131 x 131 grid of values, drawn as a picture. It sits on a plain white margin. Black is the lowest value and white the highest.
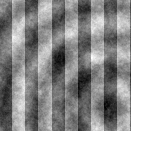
There are no lone odd cells. Upright stripes repeat 5 times across the table. There is no overall slope. The centre is the ninth with the lowest average. Concentric rings centre on the bottom right.
